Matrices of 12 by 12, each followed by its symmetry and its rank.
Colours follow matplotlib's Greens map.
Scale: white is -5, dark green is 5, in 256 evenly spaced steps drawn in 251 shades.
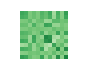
symmetric, rank two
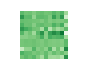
neither, rank two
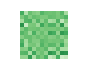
neither, rank two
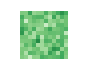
neither, full rank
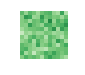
neither, full rank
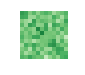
symmetric, full rank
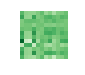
neither, rank two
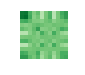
symmetric, rank two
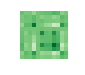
symmetric, rank two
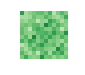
symmetric, full rank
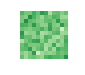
symmetric, full rank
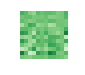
neither, rank two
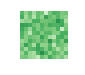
neither, full rank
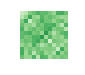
symmetric, full rank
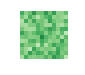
neither, full rank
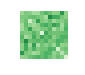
symmetric, full rank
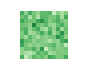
neither, full rank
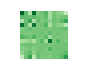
symmetric, rank two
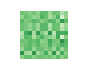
neither, rank two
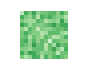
symmetric, full rank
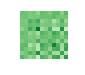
symmetric, rank two
